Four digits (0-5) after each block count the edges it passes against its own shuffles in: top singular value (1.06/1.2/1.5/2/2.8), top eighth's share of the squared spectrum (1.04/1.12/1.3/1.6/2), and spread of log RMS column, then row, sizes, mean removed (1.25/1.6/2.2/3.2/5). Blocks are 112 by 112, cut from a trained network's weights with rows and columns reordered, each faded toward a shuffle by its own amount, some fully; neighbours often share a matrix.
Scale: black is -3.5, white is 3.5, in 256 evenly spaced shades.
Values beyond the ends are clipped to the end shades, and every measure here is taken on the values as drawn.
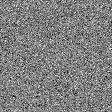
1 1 0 0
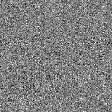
3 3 1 2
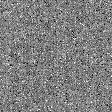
1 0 0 0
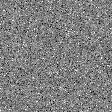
0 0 0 0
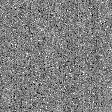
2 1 0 0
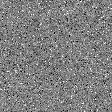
0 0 0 0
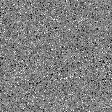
0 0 0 0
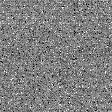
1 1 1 0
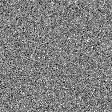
0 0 0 0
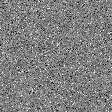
0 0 0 0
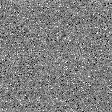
1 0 0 0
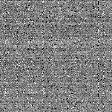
3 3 3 0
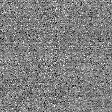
2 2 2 0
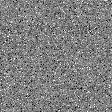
1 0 0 0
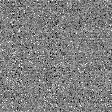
2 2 2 0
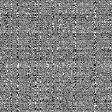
4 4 4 1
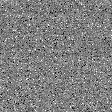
1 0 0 0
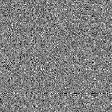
3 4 2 2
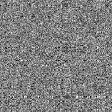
4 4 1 3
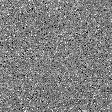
1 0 0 0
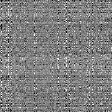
4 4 4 1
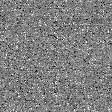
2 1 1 0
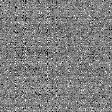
3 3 3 0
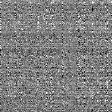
4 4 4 1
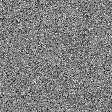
1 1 0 0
